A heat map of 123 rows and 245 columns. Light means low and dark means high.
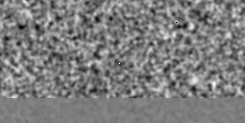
Average level on the scale: 50%. Seam: horizontal, 80% of the way down, the bottom part calmer. Odd rows or columns: none. Lone odd cells: 2, 1 higher and 1 lower than their neighbours.
